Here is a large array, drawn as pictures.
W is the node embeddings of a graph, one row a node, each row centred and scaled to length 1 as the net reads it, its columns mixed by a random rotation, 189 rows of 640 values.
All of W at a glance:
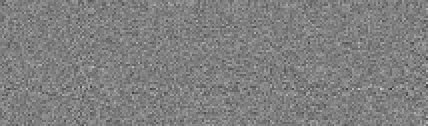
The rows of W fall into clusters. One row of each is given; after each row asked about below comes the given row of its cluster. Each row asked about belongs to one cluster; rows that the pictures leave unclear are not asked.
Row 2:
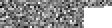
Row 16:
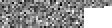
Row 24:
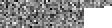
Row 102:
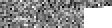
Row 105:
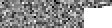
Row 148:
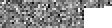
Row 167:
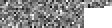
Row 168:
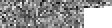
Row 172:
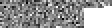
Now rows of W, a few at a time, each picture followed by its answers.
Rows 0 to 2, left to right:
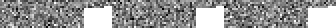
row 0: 167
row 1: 24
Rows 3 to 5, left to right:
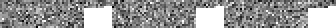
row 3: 148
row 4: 2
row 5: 167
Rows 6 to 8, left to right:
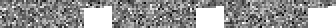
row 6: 168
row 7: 148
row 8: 148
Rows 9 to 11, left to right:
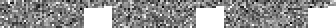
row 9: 16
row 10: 167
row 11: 168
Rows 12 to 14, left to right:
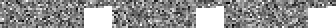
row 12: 148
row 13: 168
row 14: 102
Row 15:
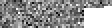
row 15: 148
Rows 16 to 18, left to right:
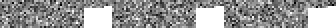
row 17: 102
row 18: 102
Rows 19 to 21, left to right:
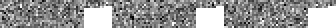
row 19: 168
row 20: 24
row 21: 16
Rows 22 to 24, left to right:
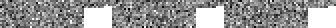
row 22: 2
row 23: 167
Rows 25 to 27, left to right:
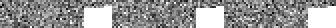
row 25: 2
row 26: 167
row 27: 102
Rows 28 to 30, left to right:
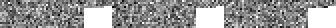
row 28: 148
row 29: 2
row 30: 167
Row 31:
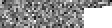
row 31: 105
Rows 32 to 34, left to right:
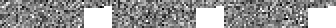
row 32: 167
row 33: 24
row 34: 172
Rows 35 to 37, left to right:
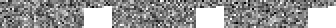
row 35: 102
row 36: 167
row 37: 16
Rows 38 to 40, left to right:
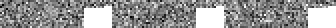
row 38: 2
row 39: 24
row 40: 168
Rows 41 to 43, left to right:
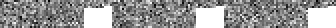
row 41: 24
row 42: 102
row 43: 105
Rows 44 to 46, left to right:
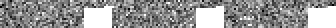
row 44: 2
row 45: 167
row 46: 102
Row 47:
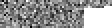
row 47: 24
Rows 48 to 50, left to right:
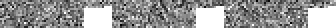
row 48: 2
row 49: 102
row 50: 168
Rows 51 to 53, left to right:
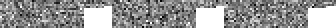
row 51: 168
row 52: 24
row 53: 105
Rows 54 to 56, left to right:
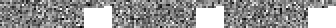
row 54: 172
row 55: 24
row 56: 24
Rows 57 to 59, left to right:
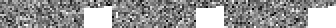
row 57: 102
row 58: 105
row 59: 16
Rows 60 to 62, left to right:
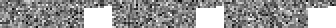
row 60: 148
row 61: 16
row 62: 102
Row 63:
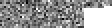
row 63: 172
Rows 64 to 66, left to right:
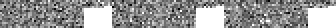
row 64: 172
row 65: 2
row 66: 168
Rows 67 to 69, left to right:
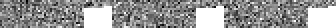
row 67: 172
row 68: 167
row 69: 2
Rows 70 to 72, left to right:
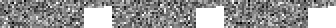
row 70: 16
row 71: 172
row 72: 16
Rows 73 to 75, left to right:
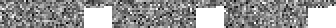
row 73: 168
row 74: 148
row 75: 2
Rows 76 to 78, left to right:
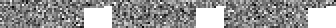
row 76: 172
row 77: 24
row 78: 105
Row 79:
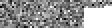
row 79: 2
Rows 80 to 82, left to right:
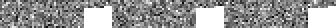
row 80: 167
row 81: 102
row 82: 148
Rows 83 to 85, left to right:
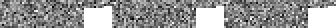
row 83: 105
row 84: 24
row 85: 148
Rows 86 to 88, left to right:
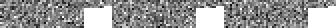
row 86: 172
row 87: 167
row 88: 24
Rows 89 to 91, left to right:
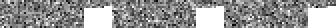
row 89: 16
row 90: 168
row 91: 102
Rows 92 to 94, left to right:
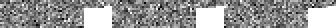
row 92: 172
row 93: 148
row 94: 105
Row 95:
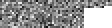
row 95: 167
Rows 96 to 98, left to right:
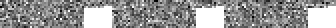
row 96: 2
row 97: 168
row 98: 168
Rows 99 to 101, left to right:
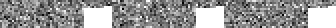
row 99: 102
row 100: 102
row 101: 148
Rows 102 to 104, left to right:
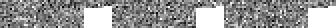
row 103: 172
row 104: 167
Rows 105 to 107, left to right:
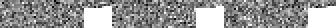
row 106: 172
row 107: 102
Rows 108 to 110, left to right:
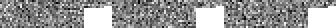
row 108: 168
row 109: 172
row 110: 24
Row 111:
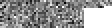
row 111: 172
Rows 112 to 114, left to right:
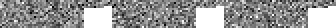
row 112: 105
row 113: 2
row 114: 167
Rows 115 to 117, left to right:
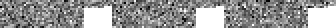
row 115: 2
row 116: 16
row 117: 168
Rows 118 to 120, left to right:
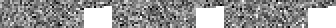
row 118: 105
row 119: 102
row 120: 167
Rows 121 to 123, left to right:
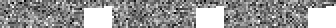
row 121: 16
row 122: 168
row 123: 105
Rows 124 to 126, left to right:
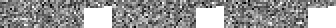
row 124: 102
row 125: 105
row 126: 16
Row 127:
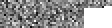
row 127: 24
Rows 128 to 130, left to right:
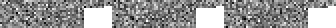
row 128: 148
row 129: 24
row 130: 24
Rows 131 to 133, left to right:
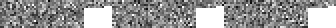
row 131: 24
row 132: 172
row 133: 172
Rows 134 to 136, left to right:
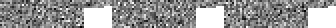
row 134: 172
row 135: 167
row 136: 24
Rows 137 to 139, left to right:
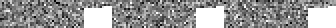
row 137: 105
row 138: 167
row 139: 168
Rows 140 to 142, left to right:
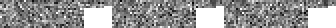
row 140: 168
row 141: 148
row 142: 148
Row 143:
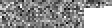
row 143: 168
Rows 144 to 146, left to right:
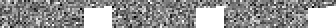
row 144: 16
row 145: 2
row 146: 105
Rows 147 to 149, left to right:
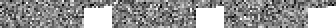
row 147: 2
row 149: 102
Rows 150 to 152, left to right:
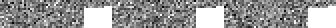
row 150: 16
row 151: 167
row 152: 2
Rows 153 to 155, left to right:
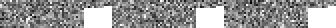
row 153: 105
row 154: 167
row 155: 172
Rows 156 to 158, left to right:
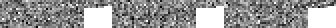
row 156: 148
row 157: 24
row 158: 105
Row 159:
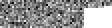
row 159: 16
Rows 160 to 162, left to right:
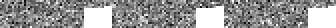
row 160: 16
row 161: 105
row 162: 16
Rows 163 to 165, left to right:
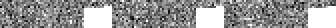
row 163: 2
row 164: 24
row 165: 102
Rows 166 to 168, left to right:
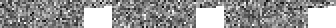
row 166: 2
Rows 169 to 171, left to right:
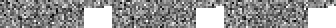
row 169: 24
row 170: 24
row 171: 24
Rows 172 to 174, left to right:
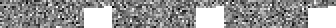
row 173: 2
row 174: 148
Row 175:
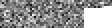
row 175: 105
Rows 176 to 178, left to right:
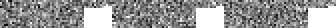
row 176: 2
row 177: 172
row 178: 24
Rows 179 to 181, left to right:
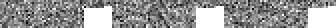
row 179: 148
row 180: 102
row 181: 16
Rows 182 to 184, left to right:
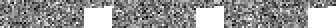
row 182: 16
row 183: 105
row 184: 102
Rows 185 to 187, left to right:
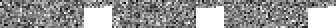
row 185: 2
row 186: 16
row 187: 172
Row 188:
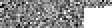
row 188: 2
